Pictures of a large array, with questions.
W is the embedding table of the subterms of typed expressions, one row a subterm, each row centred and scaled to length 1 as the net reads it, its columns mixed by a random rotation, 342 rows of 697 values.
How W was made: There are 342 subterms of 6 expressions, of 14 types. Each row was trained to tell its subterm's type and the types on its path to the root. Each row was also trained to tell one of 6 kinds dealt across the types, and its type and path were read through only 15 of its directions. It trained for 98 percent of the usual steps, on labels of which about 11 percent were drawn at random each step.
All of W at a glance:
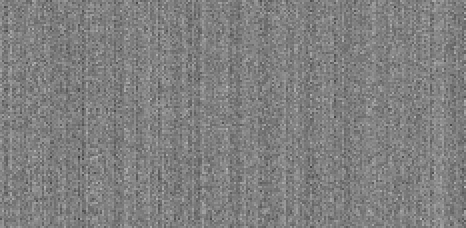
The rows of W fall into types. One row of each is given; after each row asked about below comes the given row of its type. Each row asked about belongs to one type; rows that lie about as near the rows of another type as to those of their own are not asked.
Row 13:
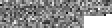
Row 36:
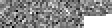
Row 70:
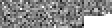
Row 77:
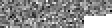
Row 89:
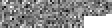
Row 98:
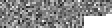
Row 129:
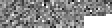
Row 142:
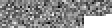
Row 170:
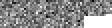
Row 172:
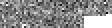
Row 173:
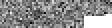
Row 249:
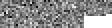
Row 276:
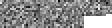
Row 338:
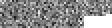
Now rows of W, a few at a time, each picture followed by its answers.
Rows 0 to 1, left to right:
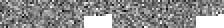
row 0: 173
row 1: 98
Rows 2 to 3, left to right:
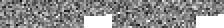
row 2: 142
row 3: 77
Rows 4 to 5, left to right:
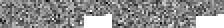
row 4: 170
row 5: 129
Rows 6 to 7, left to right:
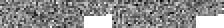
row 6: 13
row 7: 170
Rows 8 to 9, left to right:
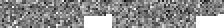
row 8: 13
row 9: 89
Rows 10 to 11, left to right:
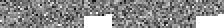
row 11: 142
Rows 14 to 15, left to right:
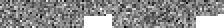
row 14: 98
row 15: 172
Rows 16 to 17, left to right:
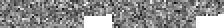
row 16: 129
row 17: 173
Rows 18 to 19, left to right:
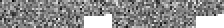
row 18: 276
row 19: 89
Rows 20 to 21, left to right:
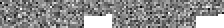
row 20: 249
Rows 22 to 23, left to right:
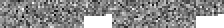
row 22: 89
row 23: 129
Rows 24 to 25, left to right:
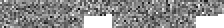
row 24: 13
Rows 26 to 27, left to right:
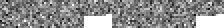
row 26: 249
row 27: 170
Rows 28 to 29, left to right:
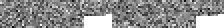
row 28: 36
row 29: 77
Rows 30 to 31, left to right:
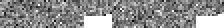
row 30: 129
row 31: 173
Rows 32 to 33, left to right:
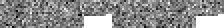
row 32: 36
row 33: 276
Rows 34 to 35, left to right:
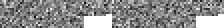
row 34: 13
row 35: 13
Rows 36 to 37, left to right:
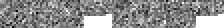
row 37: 77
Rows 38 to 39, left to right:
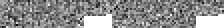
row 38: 338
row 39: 142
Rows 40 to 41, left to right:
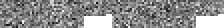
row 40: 129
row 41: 98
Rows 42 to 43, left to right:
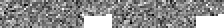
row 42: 172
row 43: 98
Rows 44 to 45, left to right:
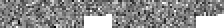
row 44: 98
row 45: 89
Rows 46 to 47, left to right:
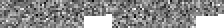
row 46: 129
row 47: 338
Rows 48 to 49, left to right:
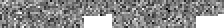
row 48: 172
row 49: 98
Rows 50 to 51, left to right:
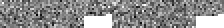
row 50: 338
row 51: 338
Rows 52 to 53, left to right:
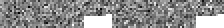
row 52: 36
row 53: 276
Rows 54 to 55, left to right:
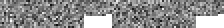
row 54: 170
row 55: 13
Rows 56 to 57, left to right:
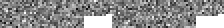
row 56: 249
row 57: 142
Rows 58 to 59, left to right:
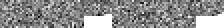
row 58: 70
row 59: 173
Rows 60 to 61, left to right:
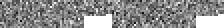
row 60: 173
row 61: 89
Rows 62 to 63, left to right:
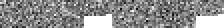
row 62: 13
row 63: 142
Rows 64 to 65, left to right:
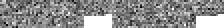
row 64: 172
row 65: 36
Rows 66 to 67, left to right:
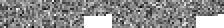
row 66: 77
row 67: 249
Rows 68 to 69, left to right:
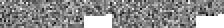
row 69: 338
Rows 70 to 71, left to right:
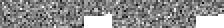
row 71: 142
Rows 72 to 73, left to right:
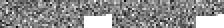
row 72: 249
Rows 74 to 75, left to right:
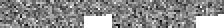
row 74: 77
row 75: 129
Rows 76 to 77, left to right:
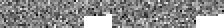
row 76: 338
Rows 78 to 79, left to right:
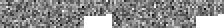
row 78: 276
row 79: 98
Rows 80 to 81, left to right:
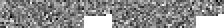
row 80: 338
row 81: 13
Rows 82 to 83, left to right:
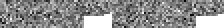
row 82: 170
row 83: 36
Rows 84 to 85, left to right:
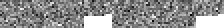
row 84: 70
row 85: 142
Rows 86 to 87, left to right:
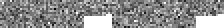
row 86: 36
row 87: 172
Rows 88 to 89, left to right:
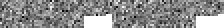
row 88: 173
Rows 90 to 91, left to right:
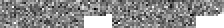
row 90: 13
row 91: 142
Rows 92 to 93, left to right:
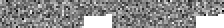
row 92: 170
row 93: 173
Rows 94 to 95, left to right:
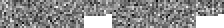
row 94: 89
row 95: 129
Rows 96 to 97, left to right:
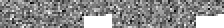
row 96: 170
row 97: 170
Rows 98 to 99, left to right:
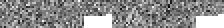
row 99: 98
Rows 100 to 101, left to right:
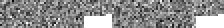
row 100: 142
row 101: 276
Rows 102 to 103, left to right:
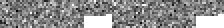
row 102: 249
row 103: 338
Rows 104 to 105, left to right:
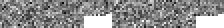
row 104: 173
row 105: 77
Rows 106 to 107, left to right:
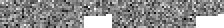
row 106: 129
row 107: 36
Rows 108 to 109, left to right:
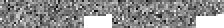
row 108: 98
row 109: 170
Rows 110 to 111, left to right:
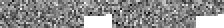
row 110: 276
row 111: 276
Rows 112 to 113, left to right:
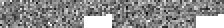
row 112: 36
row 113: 77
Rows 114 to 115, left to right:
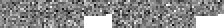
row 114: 173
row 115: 276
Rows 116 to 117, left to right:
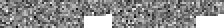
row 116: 249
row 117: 338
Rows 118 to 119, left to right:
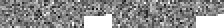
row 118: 70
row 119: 276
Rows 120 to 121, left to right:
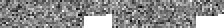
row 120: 142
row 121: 89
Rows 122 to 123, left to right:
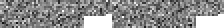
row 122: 276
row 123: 142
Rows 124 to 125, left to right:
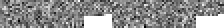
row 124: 70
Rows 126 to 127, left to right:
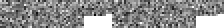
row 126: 338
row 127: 77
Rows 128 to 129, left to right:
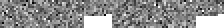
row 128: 249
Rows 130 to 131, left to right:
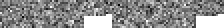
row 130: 173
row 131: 249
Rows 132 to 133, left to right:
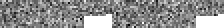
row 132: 77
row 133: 89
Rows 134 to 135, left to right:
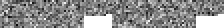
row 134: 249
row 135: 77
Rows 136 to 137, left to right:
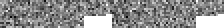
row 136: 338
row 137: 77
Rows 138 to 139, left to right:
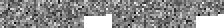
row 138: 276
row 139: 36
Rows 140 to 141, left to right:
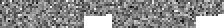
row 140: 249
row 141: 13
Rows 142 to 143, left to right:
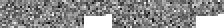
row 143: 276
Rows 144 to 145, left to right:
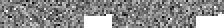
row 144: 249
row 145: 142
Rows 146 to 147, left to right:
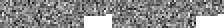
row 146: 70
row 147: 142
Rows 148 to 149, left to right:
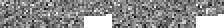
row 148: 36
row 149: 129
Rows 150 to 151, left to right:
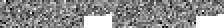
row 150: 77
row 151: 142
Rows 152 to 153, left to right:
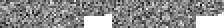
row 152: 70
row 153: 173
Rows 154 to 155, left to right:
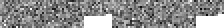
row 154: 36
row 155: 338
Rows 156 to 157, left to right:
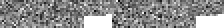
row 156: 98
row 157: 170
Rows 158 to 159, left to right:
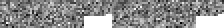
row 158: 70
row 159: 77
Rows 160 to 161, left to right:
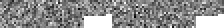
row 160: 276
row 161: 338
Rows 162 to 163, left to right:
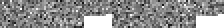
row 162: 70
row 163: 249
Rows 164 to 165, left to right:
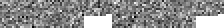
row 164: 249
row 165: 36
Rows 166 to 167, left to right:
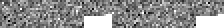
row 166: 70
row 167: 70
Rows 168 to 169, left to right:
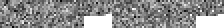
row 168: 70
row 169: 249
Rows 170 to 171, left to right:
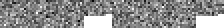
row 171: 249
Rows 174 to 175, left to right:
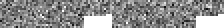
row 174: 142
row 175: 13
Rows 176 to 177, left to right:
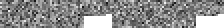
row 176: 276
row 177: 173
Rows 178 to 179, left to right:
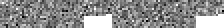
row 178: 129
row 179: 276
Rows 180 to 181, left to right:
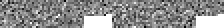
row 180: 142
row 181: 170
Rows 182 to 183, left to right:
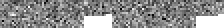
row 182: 129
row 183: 98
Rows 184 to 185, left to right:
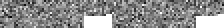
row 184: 249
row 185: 70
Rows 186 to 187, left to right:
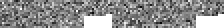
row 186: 129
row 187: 89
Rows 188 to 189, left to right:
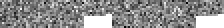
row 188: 129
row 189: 172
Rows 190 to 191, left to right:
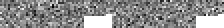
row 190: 276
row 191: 173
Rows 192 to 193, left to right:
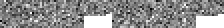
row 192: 77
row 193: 249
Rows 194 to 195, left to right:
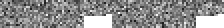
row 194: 129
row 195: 70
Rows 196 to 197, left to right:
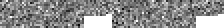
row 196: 142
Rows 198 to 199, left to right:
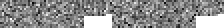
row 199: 170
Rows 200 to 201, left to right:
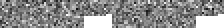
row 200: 249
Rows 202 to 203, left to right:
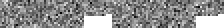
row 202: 89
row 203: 129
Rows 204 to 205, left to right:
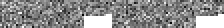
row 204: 170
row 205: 13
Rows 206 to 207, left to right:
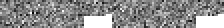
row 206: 70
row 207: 173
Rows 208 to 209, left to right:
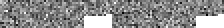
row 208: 338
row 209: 338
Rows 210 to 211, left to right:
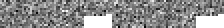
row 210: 338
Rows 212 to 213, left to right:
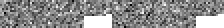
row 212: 36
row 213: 70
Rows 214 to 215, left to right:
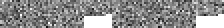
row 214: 36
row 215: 36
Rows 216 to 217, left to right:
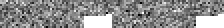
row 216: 13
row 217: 70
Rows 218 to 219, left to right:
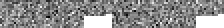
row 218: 170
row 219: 77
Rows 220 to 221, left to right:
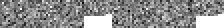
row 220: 70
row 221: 173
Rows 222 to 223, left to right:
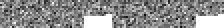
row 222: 172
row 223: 170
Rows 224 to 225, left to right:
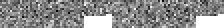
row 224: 173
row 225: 89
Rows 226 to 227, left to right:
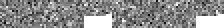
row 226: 173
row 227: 89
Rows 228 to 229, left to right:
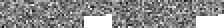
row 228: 70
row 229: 36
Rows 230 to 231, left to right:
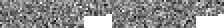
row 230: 13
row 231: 173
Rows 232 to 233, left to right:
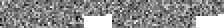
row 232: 172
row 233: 276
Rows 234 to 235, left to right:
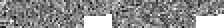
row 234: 338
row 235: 172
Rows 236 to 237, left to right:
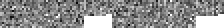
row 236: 142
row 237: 129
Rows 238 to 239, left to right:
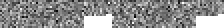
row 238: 173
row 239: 338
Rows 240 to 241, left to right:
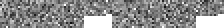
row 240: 276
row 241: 89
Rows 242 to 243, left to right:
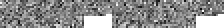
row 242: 98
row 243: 89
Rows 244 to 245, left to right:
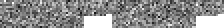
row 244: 13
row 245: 98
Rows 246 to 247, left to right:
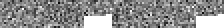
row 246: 142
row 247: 129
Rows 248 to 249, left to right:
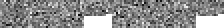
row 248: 36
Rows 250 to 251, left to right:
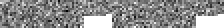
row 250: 276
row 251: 170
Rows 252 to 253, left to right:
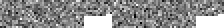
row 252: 338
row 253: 338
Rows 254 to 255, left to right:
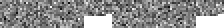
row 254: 173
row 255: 70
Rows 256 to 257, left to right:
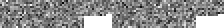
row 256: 98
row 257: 36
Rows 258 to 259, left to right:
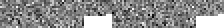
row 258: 98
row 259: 98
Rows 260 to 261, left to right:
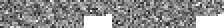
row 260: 77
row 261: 173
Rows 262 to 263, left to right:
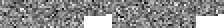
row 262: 249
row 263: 249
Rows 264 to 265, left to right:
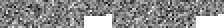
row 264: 249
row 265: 142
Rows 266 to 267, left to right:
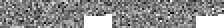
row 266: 173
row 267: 173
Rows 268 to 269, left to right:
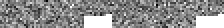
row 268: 249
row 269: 129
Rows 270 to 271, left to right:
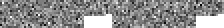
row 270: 172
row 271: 89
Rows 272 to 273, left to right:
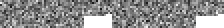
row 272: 172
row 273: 276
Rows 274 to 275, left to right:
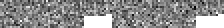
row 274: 70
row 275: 98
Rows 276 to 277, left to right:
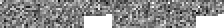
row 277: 77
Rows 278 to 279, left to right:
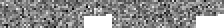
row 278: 129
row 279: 170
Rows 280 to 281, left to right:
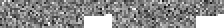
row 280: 172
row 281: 89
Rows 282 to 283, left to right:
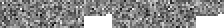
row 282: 98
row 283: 276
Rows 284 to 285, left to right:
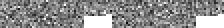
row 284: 276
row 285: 70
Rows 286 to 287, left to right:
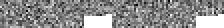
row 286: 173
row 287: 129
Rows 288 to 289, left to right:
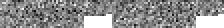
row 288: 89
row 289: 142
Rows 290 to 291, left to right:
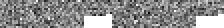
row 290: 338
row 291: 338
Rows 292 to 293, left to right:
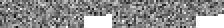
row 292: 249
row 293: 170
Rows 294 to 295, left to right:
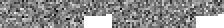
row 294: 249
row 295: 276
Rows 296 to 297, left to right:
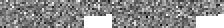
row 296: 13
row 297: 13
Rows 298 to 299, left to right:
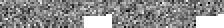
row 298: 13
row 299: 70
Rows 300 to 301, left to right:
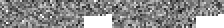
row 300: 249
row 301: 142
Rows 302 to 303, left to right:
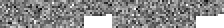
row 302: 249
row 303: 89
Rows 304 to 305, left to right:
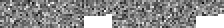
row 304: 70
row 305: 142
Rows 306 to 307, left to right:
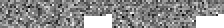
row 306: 249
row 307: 98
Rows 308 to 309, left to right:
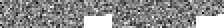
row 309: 142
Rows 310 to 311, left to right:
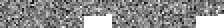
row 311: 70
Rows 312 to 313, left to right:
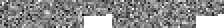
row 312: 98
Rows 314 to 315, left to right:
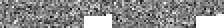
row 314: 13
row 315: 70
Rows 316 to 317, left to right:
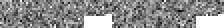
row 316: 173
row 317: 173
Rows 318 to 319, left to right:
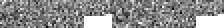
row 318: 36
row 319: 77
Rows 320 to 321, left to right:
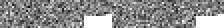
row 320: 173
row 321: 170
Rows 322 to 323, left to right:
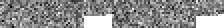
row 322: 172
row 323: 77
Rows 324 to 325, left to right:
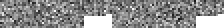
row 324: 70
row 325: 70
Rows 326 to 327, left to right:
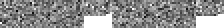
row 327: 70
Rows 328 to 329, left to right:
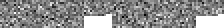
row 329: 77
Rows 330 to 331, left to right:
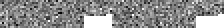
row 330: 173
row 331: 36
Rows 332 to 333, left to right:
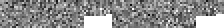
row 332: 129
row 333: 70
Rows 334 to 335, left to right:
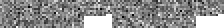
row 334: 36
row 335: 98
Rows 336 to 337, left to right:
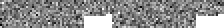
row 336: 172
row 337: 173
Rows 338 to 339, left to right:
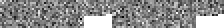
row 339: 249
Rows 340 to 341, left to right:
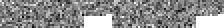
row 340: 338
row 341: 142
